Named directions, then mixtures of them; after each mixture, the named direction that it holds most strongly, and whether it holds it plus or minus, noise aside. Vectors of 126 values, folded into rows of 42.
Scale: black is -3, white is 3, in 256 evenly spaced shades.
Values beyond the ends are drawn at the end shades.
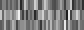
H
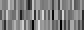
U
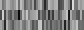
H, minus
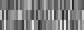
U, minus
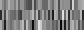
U, plus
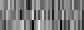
U, plus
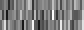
U, minus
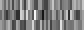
H, minus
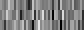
U, plus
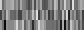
U, plus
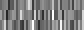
U, minus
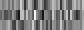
H, minus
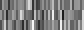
U, minus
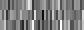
U, minus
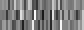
U, minus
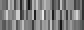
U, plus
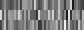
H, plus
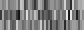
H, minus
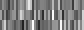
U, minus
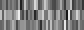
H, plus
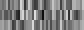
H, minus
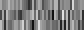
U, plus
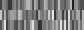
U, minus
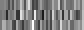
U, minus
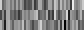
H, minus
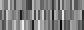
U, plus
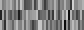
H, minus
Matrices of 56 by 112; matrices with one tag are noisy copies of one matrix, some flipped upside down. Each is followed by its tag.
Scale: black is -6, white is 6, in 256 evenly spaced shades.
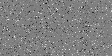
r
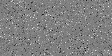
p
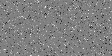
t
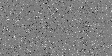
r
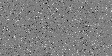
r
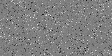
p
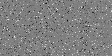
r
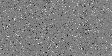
r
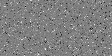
t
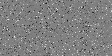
r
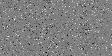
r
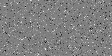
t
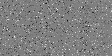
r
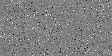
p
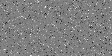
t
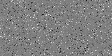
p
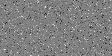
t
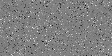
p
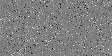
p
